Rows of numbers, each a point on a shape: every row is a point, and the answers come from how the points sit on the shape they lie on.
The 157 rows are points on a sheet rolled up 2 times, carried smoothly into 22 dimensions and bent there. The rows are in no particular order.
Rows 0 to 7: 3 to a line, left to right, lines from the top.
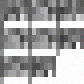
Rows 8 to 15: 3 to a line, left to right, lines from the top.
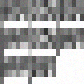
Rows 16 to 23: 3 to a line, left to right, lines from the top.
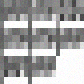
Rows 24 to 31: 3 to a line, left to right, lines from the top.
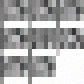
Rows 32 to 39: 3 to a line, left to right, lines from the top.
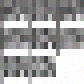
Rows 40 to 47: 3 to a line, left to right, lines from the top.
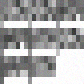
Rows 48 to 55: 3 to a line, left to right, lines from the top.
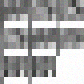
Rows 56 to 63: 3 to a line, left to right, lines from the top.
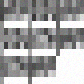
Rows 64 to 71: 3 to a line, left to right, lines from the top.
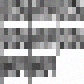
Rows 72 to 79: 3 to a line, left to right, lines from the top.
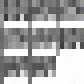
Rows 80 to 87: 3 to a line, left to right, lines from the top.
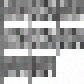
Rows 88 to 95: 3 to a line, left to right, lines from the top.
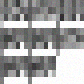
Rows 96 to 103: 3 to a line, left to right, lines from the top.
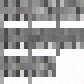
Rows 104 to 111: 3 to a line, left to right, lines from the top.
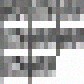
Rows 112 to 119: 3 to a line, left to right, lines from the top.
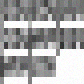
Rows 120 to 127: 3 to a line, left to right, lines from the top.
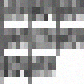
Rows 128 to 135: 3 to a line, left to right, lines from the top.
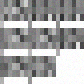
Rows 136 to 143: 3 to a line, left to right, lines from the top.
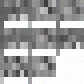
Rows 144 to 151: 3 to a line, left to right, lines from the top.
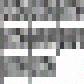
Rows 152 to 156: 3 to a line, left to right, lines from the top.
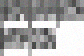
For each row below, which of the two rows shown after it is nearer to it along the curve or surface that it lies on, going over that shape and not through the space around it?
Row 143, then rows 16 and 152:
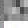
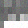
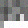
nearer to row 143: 152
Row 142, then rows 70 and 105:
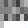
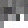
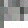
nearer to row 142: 70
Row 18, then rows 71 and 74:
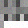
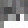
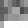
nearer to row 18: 71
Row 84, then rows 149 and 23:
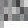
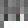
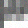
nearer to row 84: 149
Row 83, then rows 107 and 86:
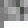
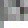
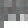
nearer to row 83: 107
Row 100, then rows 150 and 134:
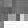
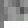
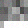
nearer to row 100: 150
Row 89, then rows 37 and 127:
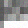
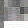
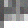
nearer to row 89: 37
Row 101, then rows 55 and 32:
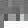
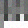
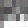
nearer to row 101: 32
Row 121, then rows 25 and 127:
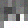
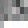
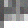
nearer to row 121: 127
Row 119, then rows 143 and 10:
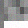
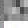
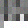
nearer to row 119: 143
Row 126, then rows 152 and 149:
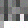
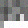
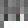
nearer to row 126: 149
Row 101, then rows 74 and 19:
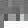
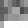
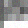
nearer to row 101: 19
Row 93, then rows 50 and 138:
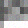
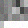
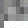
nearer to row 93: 138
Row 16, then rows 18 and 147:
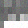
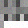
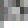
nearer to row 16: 147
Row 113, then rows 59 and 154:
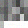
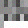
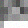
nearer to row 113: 154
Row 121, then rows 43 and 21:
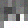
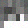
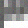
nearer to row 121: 43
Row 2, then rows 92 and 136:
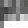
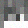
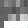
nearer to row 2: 136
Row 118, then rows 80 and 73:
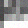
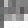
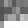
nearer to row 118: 80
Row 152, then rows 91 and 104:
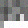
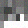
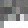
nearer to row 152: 104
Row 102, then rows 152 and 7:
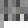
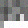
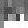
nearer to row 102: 7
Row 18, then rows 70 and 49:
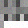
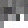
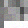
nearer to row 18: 70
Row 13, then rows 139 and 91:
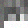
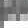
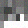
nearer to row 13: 91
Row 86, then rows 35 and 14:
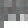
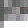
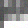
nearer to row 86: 35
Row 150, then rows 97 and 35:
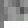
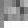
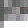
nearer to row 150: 35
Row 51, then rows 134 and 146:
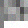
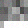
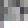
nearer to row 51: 146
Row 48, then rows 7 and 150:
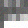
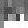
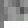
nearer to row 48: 7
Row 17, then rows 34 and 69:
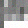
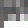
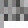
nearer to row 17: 34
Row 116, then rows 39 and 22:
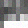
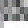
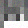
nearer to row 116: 22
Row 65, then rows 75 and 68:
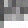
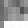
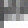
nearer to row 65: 68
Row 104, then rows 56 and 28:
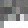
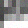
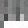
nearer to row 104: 28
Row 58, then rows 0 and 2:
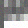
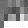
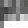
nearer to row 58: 2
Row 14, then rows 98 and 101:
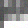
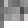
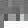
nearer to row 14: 98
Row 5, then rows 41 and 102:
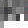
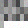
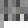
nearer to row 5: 102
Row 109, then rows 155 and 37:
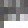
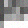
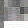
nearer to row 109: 155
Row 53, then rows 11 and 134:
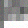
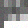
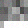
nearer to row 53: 134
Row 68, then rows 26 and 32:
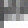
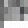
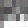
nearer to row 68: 26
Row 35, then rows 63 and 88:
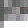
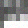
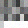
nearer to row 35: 63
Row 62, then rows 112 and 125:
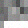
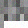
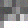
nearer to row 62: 125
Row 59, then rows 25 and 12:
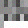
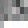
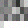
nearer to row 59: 12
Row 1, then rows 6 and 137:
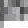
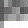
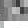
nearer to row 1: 137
